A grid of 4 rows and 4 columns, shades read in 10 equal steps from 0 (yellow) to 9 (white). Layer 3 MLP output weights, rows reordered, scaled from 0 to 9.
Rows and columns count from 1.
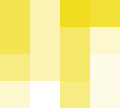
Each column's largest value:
7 9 4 8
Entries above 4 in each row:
1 2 2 3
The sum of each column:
15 27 10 24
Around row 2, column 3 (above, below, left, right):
0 3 6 7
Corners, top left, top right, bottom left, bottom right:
2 1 7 8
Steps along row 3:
up down up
